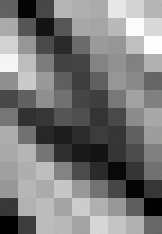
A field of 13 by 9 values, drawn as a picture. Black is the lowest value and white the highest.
Mirror symmetry: none. Slope: none. Ninth with the highest average: top right. Calmest part: centre. Average level on the scale: 50%.
